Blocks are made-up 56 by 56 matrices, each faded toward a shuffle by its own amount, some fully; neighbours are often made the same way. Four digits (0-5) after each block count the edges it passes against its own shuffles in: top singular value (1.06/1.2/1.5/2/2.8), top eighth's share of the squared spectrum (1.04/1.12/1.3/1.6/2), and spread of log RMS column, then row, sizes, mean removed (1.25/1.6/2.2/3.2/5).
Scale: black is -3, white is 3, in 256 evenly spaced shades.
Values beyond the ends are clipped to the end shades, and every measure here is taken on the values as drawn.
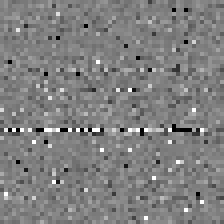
3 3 0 2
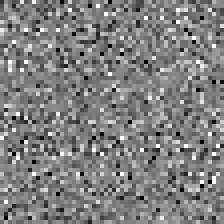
0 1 0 2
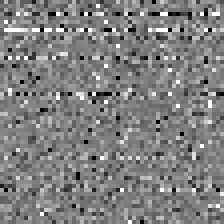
2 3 0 3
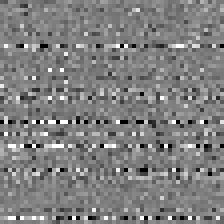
2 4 0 4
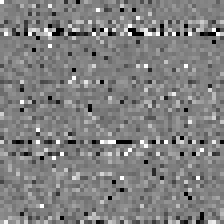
3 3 0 3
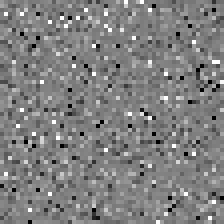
0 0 0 0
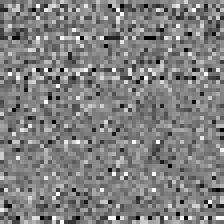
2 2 0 3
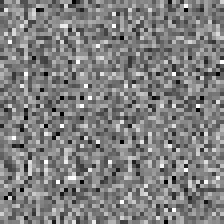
3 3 1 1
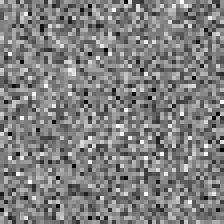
0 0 0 0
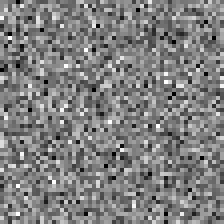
0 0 0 0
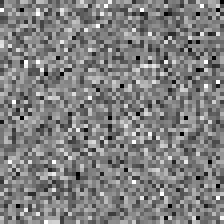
0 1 0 0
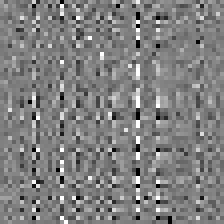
5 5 3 3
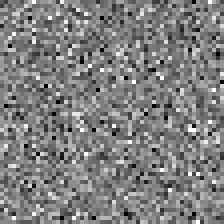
0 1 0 0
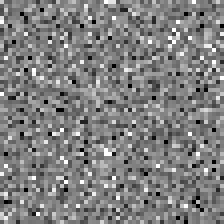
0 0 0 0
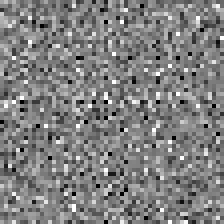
3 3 1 1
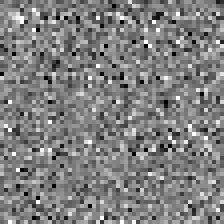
0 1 0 2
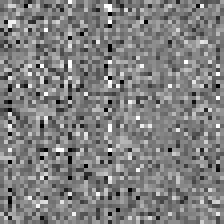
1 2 3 2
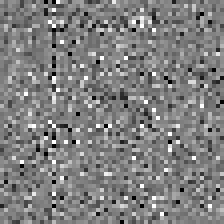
3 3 2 1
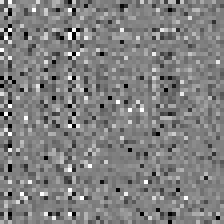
4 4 2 2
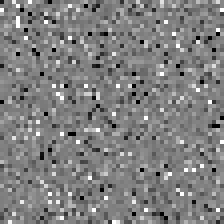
0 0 0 0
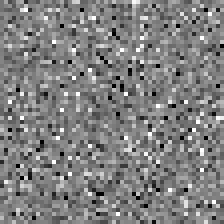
2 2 0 0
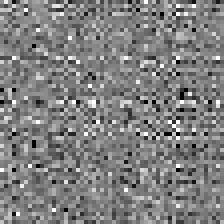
4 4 2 3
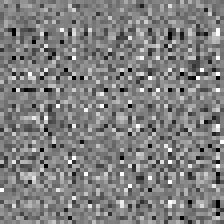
4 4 2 3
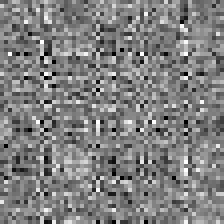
4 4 3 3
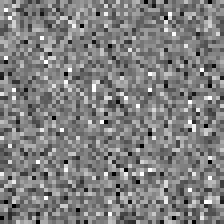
3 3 1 0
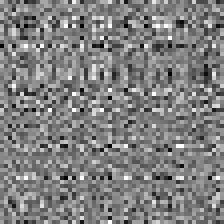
4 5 3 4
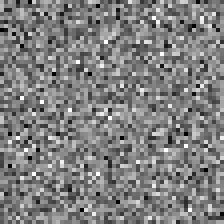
1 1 0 0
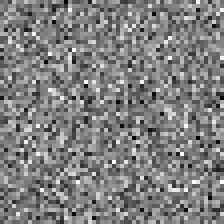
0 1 0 0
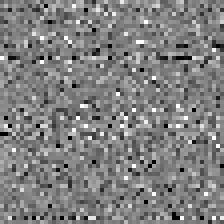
1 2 0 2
